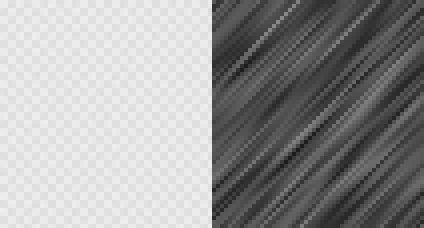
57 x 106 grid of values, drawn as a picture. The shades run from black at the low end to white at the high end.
It is made of 1 by 2 panels. Panel 1,1: very high, checkered, faint in contrast. Panel 1,2: low, slanting up to the right.
